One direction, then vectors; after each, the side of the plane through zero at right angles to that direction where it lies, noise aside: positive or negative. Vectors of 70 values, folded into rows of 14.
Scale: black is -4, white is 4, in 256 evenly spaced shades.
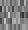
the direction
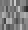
negative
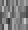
positive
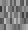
positive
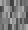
positive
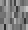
positive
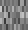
negative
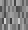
positive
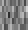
negative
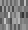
positive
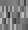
negative
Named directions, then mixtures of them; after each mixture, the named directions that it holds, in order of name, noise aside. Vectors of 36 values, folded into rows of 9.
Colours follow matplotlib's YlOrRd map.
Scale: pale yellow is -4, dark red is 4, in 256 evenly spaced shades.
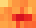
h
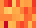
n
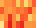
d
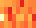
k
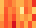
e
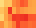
h, k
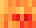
e, h, n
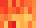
h, n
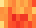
d, e, h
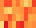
d, n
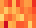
k, n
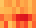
h, n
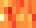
k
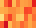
e, k, n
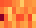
k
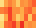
d, e, k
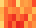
d, e, h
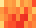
d, e, h
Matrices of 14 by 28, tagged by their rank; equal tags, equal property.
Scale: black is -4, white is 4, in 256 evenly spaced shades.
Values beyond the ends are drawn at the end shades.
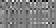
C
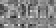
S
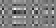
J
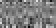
S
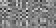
S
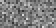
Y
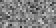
Y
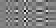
J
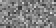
Y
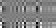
J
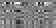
C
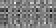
S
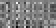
C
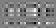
J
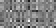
C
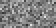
Y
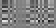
J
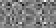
S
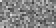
Y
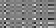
J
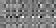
C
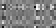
C
